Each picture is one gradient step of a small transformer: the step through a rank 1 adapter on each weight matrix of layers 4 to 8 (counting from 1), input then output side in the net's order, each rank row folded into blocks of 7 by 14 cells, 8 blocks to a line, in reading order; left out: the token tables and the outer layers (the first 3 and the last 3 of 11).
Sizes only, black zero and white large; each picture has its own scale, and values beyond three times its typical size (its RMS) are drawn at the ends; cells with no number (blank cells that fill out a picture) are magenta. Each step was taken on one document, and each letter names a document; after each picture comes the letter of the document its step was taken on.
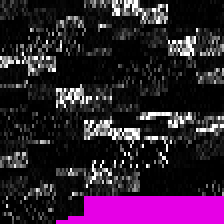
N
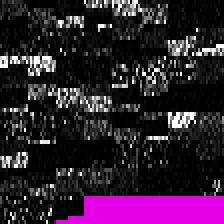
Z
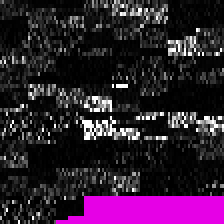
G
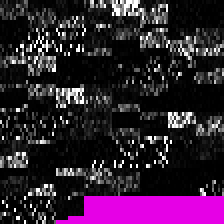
N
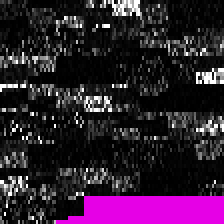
G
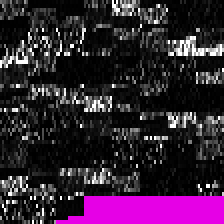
G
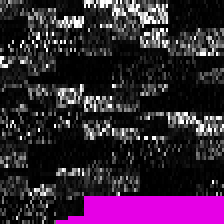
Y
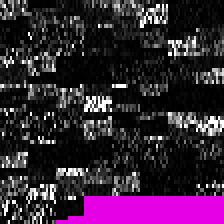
G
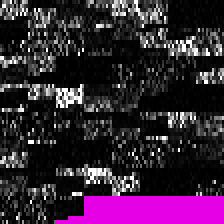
Y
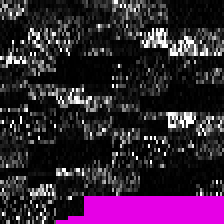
Y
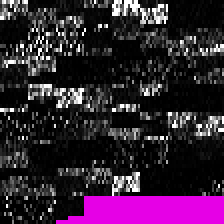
N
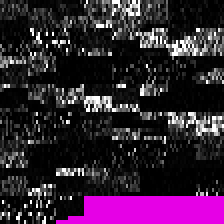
Y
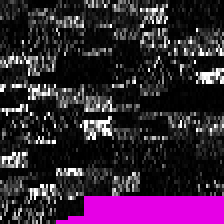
G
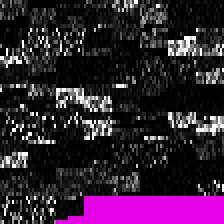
G
